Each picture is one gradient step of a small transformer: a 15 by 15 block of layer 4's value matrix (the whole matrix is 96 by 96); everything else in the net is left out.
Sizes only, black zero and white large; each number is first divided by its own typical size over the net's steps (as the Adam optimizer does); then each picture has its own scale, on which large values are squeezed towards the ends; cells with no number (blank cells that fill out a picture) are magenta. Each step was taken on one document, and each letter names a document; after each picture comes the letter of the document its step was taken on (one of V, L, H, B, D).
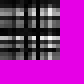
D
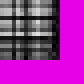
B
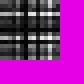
D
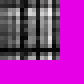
D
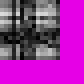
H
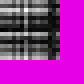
B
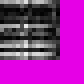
B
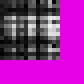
D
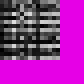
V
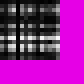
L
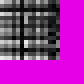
B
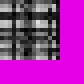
H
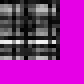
H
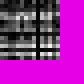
D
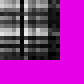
B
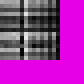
B
